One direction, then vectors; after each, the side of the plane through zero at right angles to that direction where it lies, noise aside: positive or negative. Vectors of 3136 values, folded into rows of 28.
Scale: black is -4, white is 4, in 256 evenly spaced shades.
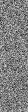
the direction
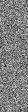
negative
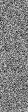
positive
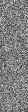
negative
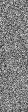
negative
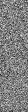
negative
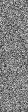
negative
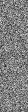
negative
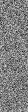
positive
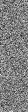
positive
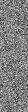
positive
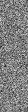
negative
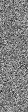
negative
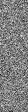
negative
